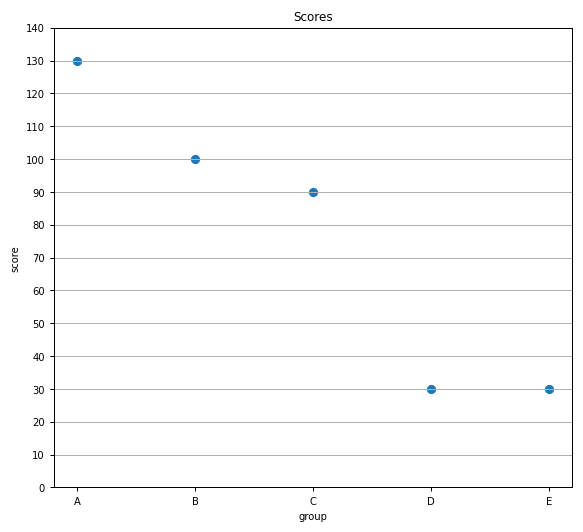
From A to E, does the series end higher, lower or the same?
lower
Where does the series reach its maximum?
A
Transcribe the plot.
Title: Scores
x-axis: group, ticks A B C D E
y-axis: score, ticks 0 10 20 30 40 50 60 70 80 90 100 110 120 130 140
Values:
130 100 90 30 30
